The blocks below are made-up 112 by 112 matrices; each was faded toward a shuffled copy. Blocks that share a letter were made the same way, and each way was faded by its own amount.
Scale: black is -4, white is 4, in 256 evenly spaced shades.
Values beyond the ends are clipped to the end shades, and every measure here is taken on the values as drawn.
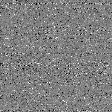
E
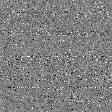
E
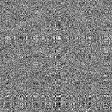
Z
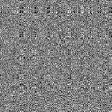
Z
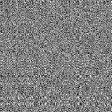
Z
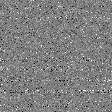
E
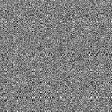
Z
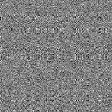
Z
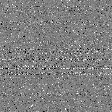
E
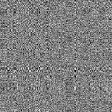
Z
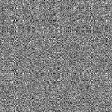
Z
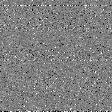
E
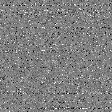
E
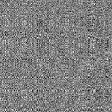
Z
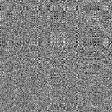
Z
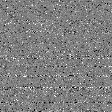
E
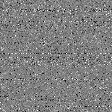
E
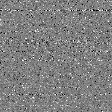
E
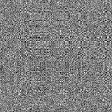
Z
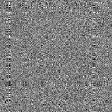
Z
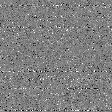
E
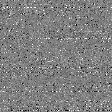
E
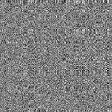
Z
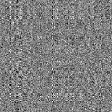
Z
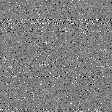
E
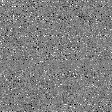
E
